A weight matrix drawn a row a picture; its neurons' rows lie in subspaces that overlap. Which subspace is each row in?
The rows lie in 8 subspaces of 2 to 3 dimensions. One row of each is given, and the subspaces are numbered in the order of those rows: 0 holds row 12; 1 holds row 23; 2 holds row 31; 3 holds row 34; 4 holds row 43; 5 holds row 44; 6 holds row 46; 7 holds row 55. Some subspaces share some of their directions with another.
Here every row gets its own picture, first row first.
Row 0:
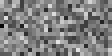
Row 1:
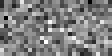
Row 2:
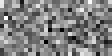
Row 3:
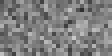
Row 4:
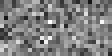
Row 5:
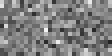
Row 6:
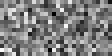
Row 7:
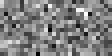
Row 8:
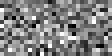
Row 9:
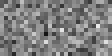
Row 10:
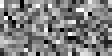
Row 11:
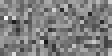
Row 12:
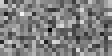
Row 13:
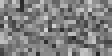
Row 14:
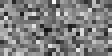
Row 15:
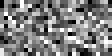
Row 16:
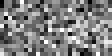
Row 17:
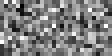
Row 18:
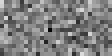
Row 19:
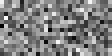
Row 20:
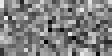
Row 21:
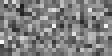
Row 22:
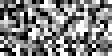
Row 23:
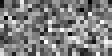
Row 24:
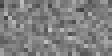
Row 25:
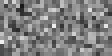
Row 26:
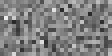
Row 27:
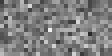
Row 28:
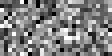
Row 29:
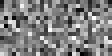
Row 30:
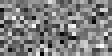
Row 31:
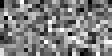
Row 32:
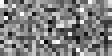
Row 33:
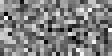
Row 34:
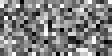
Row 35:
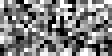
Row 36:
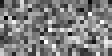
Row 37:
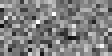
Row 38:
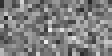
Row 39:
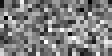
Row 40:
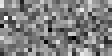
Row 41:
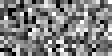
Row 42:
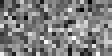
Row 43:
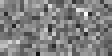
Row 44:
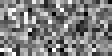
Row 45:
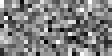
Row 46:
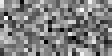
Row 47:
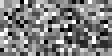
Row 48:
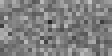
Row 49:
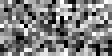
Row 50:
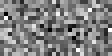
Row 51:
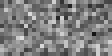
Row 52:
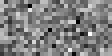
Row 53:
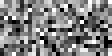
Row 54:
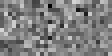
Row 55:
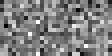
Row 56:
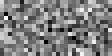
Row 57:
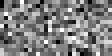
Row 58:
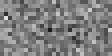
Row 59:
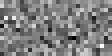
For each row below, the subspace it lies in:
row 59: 7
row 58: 6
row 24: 4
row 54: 4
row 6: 5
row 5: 6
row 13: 0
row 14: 6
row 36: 1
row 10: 4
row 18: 3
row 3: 5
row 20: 2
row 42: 5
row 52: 3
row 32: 0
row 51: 2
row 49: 2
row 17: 0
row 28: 7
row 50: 6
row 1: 4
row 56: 6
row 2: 3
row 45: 3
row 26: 1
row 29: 7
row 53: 1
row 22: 5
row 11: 1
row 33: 6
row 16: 5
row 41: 5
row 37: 7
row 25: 0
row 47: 7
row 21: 0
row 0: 2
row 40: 7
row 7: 4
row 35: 2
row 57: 1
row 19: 2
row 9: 3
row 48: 4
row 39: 1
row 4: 4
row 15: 4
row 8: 7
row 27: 3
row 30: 7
